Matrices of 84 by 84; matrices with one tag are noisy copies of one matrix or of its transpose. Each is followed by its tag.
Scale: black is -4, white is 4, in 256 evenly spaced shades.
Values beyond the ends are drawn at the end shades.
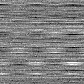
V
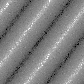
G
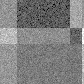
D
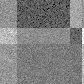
D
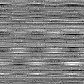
V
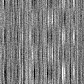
V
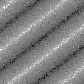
G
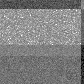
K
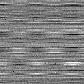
V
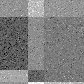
D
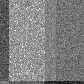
K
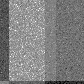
K
